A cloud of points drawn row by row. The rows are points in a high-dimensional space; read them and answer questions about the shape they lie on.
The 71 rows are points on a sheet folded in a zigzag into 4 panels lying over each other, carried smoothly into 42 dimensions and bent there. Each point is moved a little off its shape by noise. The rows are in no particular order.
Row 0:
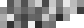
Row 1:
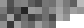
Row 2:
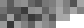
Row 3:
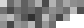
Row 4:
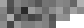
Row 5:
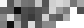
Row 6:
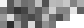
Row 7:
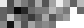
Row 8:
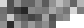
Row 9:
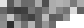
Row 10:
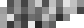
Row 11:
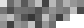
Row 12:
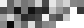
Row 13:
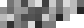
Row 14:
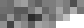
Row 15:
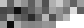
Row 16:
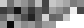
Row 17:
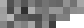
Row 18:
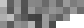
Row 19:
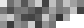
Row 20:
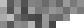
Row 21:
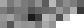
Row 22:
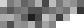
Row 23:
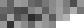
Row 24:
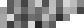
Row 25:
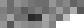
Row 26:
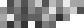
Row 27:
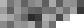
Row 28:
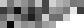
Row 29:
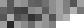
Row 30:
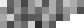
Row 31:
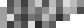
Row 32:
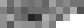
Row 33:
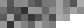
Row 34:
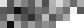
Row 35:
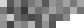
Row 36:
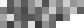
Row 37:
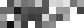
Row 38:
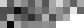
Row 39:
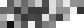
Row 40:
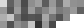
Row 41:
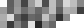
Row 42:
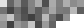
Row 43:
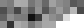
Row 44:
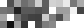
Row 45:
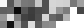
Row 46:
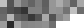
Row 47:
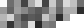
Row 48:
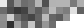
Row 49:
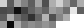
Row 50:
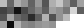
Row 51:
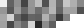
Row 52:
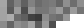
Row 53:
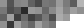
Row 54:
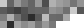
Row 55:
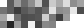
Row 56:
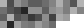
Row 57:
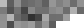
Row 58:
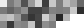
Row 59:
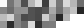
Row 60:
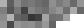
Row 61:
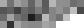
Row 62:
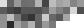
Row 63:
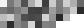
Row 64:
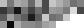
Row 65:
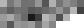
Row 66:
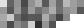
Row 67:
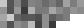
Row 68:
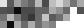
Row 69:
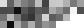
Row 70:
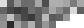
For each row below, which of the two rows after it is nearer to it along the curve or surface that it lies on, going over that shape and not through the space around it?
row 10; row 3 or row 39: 3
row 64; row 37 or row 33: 37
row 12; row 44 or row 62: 44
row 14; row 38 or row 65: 65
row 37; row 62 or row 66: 62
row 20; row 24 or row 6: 24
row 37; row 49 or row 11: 49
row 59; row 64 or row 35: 35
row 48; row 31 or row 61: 61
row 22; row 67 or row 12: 67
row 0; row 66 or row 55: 66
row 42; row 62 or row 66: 66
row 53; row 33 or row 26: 33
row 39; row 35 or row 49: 49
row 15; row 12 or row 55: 12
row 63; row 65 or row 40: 65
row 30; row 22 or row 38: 22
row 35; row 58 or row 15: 58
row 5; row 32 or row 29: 29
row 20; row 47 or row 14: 47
